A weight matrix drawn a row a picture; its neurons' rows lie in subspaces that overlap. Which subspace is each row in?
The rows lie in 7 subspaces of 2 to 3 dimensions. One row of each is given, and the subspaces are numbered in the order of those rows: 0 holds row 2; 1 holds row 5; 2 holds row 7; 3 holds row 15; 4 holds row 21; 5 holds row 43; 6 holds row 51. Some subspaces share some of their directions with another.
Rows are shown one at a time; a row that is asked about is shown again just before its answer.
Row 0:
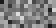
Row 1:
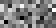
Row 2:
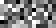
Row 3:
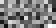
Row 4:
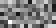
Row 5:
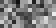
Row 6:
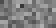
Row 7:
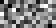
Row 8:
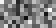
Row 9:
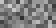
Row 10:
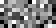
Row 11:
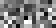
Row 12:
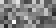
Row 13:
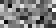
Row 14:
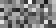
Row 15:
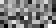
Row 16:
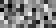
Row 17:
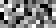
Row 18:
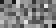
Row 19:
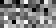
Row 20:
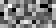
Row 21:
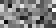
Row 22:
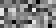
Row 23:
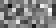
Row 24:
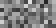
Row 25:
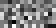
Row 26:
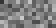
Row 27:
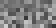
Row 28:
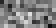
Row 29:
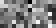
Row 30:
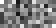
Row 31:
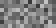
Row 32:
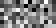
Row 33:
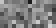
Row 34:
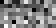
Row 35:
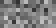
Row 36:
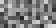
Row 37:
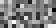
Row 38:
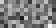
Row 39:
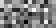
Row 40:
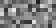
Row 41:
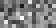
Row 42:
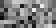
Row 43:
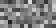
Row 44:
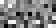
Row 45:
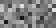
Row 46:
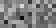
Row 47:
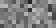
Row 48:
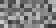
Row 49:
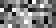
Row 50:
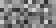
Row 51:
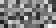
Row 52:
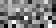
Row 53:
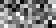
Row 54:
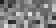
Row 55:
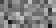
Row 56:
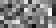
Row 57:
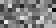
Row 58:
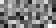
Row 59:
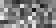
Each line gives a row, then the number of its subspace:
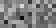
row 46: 4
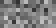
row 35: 1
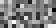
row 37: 0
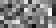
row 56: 2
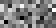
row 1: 4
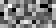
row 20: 2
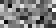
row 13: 4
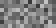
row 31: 5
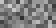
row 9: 0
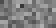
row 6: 0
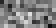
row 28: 1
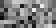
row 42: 0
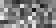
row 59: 0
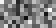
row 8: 3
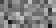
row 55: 3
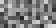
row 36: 2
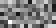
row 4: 5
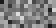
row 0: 3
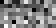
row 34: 1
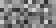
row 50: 5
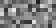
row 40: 2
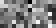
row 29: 6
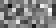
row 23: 2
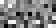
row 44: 5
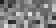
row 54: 5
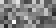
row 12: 1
